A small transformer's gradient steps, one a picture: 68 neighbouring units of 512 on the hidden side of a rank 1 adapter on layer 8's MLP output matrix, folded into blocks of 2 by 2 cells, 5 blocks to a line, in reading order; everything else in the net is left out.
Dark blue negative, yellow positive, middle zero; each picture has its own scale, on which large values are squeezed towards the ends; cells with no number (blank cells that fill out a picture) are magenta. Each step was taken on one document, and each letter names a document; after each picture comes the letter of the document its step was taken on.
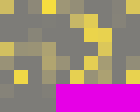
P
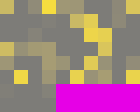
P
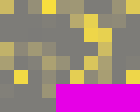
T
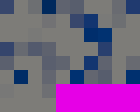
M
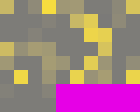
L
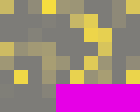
P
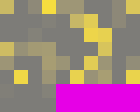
P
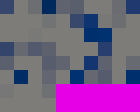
M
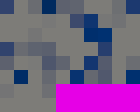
T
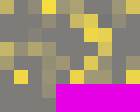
M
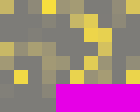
L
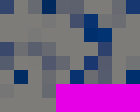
T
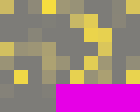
P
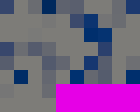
T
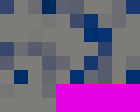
T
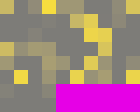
L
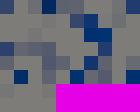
M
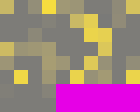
L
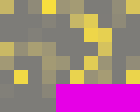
L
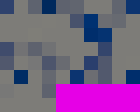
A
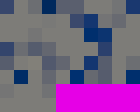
A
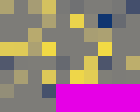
T
